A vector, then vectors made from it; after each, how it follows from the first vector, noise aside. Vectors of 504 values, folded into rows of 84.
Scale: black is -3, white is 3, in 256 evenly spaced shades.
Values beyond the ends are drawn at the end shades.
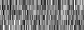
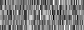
wrapped around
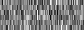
wrapped around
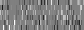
partly zeroed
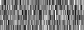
wrapped around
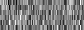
wrapped around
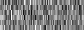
wrapped around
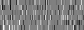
partly zeroed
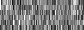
wrapped around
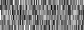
wrapped around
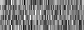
wrapped around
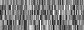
wrapped around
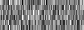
wrapped around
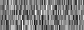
wrapped around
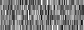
wrapped around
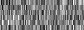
wrapped around
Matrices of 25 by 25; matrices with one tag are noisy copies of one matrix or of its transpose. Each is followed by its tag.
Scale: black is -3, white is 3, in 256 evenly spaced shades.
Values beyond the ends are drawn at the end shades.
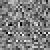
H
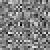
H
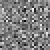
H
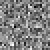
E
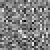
H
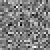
H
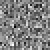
E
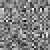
H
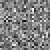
H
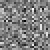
H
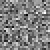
E
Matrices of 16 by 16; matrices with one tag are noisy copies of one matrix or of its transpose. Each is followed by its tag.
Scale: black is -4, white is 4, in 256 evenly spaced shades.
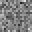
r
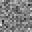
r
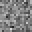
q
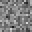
q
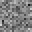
r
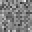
r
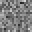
r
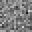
q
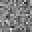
q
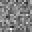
q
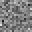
r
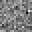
q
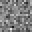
q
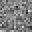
q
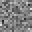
r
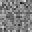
r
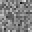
r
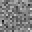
r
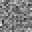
r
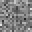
r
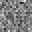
r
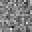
q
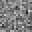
q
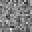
q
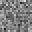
r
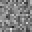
q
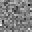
r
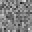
r
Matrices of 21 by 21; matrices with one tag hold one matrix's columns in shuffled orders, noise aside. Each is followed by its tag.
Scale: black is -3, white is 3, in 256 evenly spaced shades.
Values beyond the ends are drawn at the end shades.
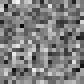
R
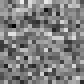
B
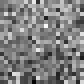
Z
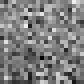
Z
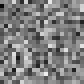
R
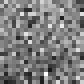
Z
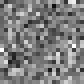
R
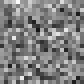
B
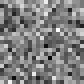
B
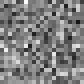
R
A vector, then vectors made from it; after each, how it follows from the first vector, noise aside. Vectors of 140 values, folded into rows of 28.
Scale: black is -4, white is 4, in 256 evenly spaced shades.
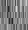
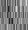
copied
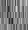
copied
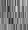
copied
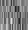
reversed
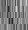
copied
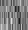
reversed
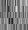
copied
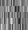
reversed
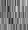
copied
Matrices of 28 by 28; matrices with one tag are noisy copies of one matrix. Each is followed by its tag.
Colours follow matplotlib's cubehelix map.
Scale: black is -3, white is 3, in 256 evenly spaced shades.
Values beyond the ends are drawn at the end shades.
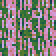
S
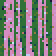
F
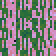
S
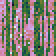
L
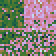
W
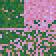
W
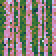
F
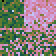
W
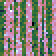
F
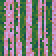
F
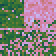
W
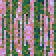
L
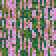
S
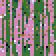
L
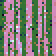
F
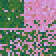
W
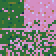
W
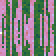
L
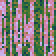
L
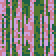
L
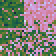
W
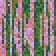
L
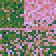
W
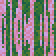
L
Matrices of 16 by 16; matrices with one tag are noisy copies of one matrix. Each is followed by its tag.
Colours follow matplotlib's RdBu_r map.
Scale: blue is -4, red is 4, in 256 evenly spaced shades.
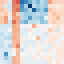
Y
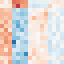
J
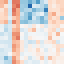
Y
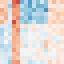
Y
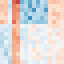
Y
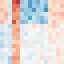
Y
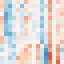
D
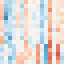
D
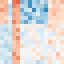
Y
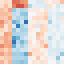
J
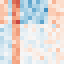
Y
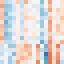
D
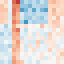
Y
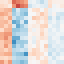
J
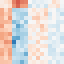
J
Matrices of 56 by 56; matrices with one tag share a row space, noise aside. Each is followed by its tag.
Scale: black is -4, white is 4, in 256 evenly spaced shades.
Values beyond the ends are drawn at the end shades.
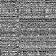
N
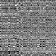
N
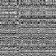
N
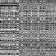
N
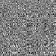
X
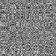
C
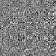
X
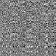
X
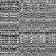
N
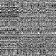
N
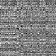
N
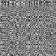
C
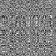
C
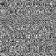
C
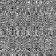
C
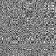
X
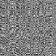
C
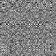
C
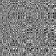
X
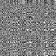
X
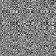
X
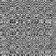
C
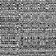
N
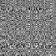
C
